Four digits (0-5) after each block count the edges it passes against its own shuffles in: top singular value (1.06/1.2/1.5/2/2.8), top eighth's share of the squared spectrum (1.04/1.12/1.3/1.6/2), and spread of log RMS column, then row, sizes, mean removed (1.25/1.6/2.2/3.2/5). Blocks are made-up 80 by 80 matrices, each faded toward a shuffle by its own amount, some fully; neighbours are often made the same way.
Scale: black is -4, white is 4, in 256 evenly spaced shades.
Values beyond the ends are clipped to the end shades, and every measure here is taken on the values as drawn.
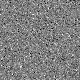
0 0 0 0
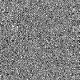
3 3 1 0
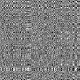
5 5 3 3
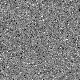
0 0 0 0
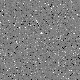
2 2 0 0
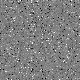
2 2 0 0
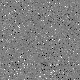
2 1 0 0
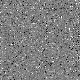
3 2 1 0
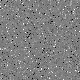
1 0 0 0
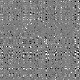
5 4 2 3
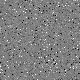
2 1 0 0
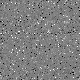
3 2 0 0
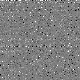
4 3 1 2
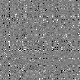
4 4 2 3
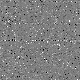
3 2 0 1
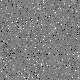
0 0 0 0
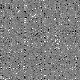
4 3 2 1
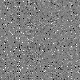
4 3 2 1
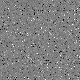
1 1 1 1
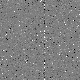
3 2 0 0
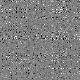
2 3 2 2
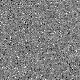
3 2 0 0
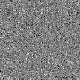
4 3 1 1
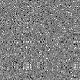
4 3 1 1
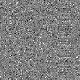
4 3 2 1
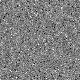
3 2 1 0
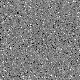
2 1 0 1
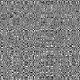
5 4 3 3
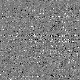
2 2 1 3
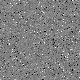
0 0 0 0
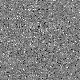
3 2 0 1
